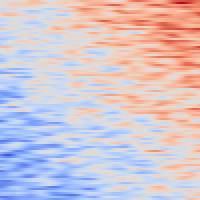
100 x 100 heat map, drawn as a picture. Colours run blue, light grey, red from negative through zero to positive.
Mirror symmetry: none. Grain: streaks across. Ninth with the highest average: top right. Slope: up to the top right. Ninth with the lowest average: bottom left.
